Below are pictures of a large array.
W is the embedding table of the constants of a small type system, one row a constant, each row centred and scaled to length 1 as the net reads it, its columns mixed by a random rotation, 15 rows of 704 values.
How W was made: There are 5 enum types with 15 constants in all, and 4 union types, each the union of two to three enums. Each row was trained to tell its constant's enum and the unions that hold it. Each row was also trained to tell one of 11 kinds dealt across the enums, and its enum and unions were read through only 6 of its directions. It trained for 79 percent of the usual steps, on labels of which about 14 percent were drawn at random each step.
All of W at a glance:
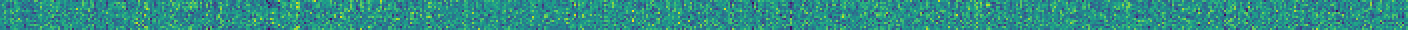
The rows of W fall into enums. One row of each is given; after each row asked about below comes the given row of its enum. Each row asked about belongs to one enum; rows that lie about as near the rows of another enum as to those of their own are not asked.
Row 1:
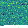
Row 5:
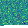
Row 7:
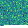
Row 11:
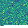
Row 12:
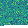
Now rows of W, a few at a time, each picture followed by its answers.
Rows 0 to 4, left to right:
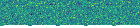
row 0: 12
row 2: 1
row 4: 1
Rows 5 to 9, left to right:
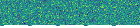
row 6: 11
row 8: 7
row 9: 11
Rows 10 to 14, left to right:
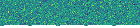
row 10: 5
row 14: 1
